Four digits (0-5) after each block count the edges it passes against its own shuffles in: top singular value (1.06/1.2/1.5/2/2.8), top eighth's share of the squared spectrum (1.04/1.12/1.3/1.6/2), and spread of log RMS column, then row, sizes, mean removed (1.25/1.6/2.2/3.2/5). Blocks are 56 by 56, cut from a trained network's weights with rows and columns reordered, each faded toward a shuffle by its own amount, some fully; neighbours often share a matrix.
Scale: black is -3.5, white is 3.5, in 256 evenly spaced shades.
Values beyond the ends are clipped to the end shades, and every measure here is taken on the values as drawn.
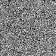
0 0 0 0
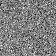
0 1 0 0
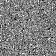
0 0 0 0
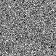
0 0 0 0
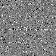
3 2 0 1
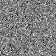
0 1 0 0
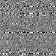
4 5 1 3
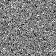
0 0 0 0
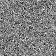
0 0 0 0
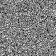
2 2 0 0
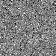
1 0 0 0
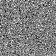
0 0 0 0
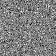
0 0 0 0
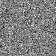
1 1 0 0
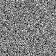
2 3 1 1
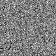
1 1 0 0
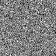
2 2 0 0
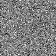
1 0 0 0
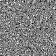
2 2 0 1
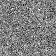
1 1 0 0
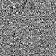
3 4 1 2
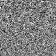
2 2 0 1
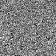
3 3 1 1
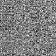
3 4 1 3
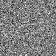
1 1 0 0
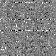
3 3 1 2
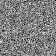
1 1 0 0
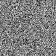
2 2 0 0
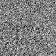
2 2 0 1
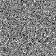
2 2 0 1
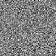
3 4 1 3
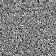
1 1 0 0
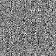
3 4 2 1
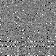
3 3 0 2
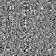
3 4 2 2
